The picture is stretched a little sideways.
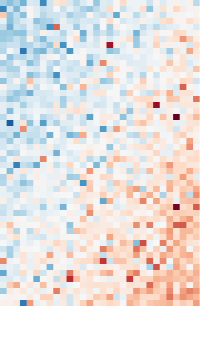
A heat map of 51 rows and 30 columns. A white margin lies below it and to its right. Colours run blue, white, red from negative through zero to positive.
Ninth with the lowest average: top left. Slope: up to the bottom right. Mirror symmetry: none. Stripes: none. Odd rows or columns: none. Ninth with the highest average: bottom right.
